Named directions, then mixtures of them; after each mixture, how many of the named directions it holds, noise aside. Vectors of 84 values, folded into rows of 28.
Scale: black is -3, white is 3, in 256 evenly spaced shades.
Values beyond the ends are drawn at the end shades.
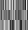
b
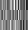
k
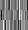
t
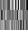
two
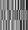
one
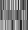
three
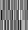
one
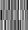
one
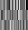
three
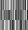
one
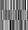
two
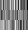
three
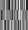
three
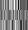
two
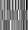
two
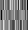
three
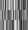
three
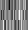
two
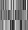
one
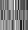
two
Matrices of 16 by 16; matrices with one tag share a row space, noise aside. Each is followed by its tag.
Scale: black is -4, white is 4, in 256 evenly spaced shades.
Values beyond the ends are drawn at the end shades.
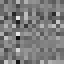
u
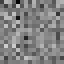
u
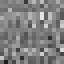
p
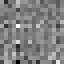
u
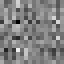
u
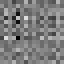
u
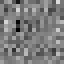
u
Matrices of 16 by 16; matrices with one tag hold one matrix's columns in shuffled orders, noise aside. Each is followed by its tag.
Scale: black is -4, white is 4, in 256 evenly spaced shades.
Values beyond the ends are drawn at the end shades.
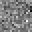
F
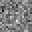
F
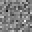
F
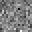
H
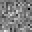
H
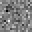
F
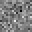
F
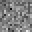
H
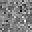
F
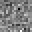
H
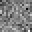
H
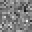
F
